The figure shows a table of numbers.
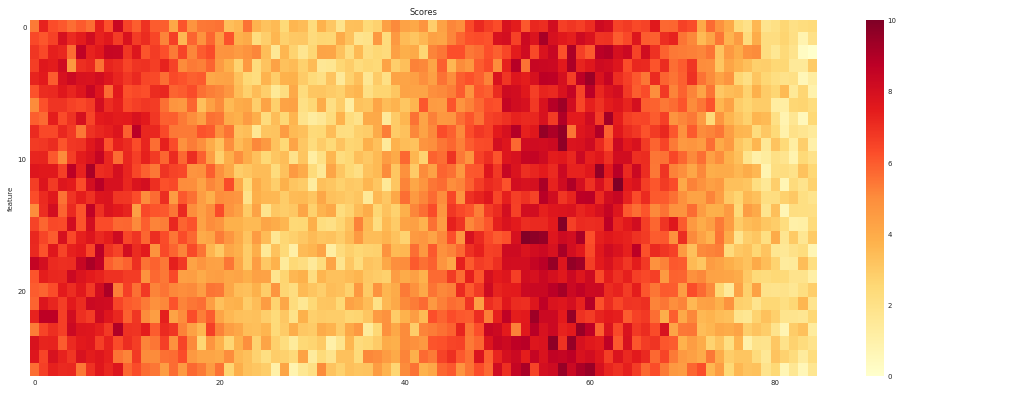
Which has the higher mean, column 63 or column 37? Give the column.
63
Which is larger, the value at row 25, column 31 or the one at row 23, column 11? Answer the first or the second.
the second
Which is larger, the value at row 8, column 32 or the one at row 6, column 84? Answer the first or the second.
the first
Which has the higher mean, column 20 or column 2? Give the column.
2
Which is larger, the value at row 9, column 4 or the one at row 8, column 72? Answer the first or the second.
the first
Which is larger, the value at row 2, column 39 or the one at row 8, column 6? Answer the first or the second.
the second
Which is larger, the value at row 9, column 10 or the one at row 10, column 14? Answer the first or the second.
the first
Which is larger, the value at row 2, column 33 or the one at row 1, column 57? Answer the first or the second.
the second
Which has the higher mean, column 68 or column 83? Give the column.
68
